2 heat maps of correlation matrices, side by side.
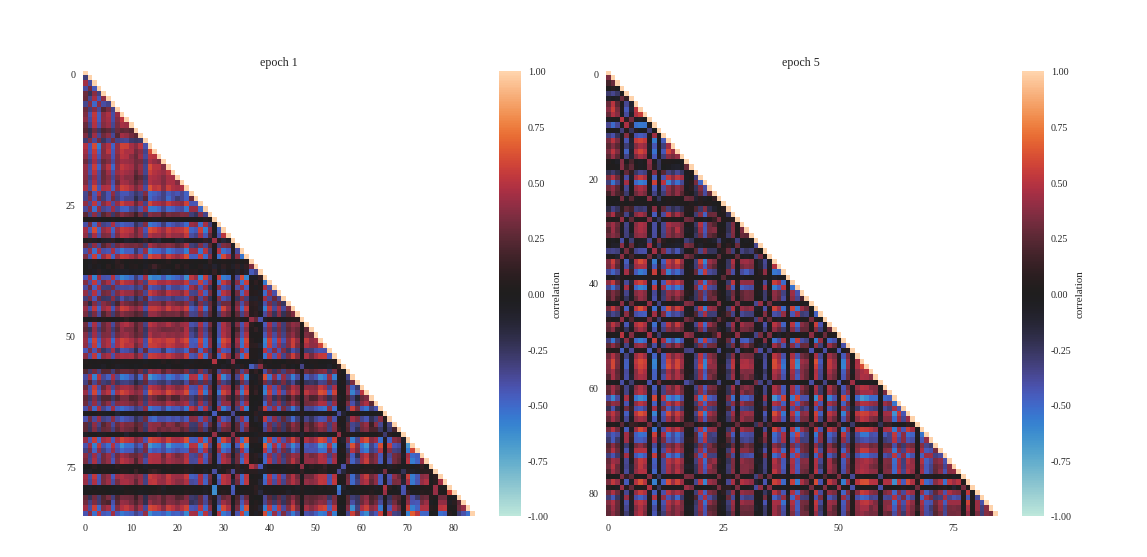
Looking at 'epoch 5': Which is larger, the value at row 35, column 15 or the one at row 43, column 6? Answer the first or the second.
the second
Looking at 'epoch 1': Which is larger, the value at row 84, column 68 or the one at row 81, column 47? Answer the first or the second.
the second
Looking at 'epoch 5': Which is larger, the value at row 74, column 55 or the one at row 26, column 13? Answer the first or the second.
the first
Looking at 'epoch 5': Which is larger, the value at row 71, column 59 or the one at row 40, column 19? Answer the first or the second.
the first
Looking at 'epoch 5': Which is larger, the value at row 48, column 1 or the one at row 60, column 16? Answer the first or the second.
the first
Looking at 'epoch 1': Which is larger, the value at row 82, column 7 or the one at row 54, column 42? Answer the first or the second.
the second
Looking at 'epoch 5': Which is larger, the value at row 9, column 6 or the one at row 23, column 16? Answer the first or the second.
the second
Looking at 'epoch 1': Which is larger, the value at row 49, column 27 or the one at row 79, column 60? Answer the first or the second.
the first
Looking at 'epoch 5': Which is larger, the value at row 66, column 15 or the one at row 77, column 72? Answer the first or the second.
the first
